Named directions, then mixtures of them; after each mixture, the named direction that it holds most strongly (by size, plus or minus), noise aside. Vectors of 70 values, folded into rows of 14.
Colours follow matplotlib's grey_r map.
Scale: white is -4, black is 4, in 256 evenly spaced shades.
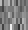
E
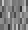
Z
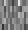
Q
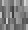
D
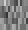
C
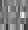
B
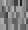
C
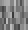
D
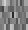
D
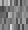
E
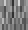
Q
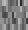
C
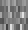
B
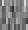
D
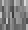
D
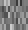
C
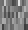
Q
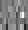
B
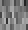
D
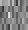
E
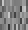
Z
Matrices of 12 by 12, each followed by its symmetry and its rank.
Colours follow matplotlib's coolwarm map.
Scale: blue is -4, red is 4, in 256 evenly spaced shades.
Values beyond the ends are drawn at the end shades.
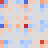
symmetric, rank two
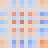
symmetric, rank one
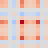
symmetric, rank one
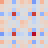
symmetric, rank two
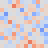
antisymmetric, full rank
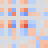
symmetric, rank two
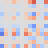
antisymmetric, rank two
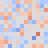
antisymmetric, full rank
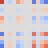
symmetric, rank one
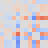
antisymmetric, rank two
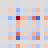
symmetric, rank one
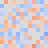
antisymmetric, full rank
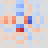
antisymmetric, rank two
